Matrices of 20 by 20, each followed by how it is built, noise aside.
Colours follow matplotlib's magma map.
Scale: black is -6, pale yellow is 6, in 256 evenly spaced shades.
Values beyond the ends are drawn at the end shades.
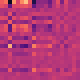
low rank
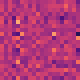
low rank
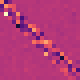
banded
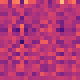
low rank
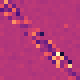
banded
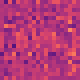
low rank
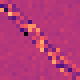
banded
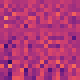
low rank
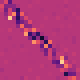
banded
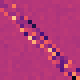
banded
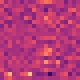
low rank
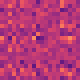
low rank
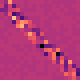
banded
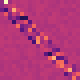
banded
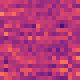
low rank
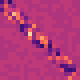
banded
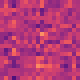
low rank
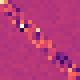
banded
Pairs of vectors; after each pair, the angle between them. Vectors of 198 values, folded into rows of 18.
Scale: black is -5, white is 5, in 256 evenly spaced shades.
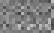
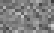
partly opposed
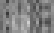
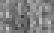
nearly opposite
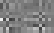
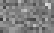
partly opposed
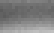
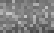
partly opposed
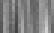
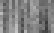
nearly opposite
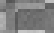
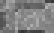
nearly opposite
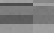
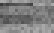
nearly parallel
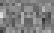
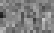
nearly opposite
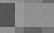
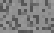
orthogonal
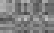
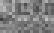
nearly parallel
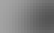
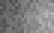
nearly opposite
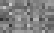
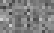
nearly opposite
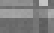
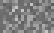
orthogonal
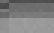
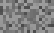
orthogonal
